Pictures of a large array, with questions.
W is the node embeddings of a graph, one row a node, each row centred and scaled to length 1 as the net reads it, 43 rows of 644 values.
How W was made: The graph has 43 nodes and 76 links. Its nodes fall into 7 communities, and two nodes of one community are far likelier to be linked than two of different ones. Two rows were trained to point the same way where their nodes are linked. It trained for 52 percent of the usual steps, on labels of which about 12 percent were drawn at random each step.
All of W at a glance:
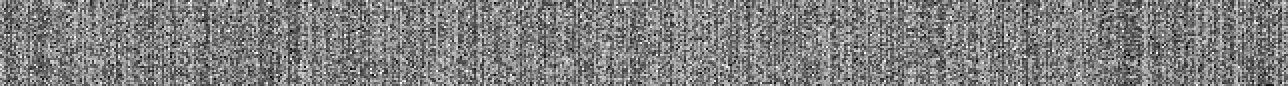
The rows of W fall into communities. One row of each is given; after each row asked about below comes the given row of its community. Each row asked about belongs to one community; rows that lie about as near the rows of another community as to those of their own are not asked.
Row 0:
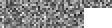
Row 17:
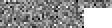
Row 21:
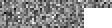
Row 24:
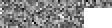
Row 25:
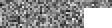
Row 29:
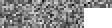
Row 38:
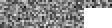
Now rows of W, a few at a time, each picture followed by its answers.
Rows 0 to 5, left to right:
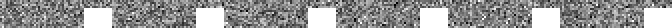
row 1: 24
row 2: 24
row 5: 29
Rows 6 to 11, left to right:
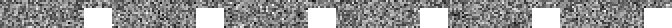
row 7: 25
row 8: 17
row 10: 29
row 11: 25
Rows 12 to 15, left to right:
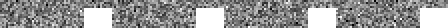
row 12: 29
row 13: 17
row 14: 24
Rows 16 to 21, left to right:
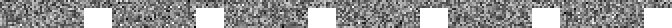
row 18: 24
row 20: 17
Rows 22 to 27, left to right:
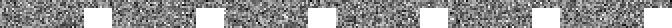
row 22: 25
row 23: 21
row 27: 25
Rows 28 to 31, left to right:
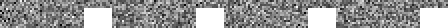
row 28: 24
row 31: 38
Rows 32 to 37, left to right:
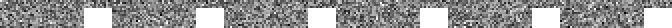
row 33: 29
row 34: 29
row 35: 17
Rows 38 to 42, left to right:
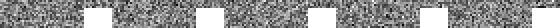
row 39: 25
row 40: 29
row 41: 17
